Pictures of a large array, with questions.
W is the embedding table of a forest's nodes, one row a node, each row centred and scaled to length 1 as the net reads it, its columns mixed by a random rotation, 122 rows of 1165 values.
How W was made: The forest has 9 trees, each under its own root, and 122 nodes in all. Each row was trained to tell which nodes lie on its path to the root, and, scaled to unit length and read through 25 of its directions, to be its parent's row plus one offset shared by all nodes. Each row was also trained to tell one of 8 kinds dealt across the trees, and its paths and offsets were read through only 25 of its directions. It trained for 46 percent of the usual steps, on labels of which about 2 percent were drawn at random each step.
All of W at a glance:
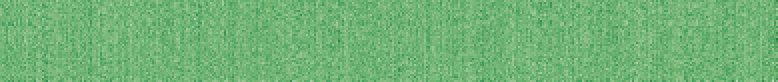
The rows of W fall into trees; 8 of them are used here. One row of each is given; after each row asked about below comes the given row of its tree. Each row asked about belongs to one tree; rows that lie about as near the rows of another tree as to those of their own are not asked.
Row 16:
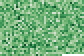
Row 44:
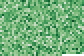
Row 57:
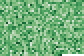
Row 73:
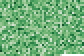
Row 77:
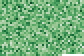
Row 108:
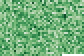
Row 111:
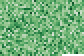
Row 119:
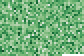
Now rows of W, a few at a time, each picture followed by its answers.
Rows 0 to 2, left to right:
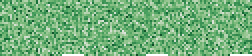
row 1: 16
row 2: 57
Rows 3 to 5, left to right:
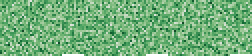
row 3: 57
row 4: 119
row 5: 44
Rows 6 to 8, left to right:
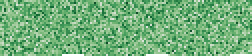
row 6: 119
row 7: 119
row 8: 119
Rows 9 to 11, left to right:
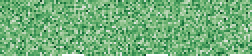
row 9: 108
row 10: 111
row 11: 111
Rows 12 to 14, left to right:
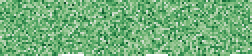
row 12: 77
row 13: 108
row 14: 44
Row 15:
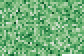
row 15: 44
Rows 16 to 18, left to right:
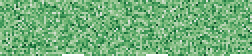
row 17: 111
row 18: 44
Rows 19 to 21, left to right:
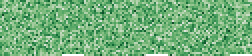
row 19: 44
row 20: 16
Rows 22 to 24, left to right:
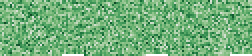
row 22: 73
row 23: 77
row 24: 108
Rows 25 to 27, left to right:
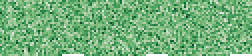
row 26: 111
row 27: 16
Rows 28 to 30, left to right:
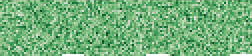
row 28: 111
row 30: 16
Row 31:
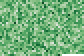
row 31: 44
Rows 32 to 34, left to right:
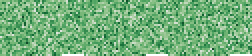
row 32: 57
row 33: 57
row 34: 111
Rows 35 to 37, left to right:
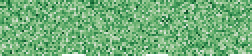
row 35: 16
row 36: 77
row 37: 16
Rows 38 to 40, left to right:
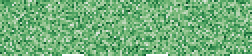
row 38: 57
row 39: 44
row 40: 44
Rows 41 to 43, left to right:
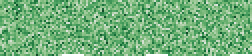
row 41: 16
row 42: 108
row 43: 119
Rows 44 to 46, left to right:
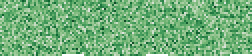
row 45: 16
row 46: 119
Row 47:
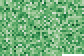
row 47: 108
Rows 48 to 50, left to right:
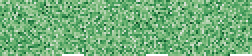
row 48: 119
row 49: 57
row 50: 119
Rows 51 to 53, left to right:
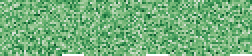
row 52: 108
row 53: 119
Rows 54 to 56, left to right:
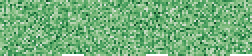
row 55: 119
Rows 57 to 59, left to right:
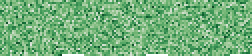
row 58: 119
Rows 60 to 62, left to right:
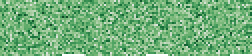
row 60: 119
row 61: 119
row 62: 73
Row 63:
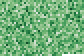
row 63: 57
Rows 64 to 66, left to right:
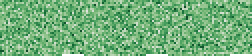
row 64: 57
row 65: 44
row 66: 16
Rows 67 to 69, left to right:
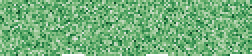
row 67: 16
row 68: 77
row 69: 57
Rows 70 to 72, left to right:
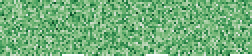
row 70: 57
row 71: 44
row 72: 57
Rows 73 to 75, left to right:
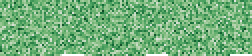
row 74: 77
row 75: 57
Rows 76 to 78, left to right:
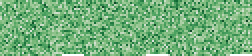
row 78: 77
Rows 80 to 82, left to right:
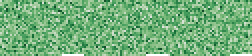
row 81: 44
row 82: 16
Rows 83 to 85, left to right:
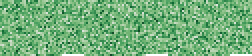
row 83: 16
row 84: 16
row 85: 119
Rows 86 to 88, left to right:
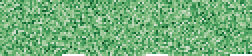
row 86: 44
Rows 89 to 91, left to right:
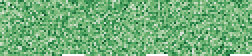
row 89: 57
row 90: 57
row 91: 44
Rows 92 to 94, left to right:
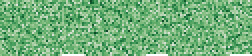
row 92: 119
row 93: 77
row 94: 77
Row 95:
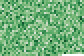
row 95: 77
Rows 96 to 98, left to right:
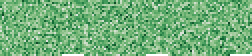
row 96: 16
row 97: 16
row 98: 44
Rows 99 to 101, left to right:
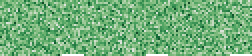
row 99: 44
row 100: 57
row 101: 77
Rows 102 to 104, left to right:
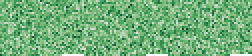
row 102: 108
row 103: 16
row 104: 57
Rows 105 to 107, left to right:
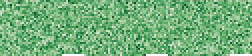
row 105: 44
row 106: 111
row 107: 77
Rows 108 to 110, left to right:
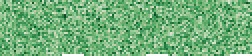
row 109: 111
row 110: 77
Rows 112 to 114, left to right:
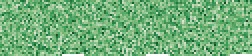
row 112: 44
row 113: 119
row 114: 16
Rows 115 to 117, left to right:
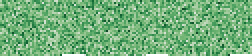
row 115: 57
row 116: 77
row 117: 119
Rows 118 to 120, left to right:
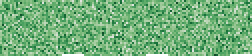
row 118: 77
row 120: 77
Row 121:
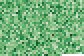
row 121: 77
